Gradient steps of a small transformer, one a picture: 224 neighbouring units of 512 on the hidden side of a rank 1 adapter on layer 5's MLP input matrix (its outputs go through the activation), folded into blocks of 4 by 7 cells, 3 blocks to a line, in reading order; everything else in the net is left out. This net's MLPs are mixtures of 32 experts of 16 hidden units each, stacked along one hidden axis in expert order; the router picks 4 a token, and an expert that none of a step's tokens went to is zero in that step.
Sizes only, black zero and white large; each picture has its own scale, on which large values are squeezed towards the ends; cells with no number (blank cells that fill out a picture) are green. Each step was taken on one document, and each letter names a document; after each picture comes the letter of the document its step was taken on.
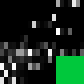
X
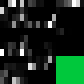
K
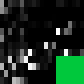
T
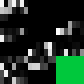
T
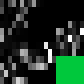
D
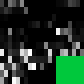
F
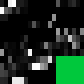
D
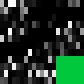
F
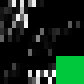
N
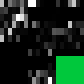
N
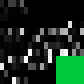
T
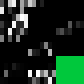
N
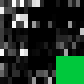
N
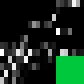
X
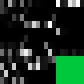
K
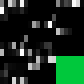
K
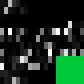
T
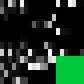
K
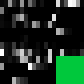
K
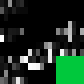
T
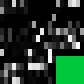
F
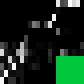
X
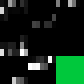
K
